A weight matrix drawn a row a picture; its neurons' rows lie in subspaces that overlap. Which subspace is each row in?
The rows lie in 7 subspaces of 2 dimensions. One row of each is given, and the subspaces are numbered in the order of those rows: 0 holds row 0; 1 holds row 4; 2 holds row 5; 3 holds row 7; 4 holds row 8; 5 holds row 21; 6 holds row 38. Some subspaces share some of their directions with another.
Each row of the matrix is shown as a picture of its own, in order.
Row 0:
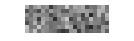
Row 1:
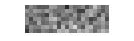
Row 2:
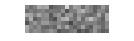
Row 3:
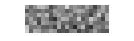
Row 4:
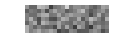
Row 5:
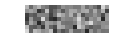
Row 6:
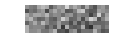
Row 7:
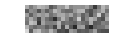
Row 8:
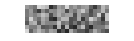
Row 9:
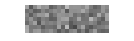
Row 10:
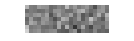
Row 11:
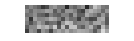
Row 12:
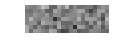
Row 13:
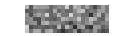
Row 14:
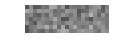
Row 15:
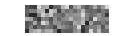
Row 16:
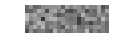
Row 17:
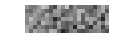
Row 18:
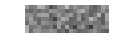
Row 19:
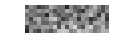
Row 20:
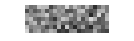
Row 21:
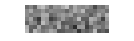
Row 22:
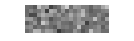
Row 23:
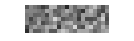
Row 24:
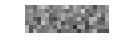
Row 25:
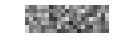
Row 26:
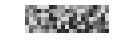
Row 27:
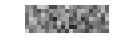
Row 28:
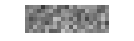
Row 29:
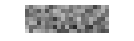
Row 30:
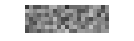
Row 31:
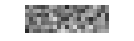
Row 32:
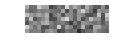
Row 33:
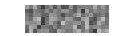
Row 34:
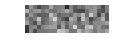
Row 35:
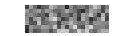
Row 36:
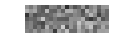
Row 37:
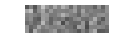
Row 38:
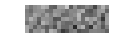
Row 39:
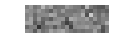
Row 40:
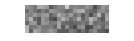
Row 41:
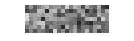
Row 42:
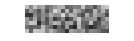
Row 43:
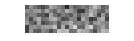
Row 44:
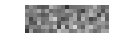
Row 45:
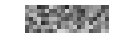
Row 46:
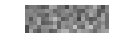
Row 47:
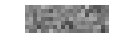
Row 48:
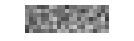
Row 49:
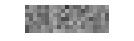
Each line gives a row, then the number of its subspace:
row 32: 3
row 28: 6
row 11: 0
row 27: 4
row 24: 5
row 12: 6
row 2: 3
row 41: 2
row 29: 3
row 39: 0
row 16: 2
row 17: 6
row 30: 5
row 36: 2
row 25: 3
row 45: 1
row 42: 3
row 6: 2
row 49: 3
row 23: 6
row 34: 0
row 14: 5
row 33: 5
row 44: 4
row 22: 1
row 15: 1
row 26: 4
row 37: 5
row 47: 0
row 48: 4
